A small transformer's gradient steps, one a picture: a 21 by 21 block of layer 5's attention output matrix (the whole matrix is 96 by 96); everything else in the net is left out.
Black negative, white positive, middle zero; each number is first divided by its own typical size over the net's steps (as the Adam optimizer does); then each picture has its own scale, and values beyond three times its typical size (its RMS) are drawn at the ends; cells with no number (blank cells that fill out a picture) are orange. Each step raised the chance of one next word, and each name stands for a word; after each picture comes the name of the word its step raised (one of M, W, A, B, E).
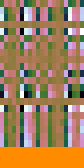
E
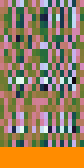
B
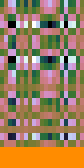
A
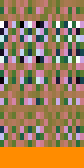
A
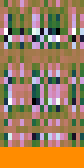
E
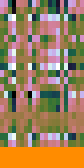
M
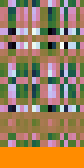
E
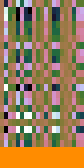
B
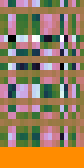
M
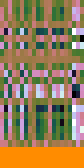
E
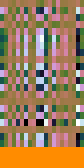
M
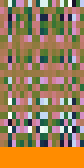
B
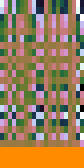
M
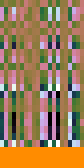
B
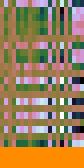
B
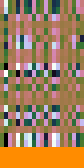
M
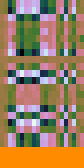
M
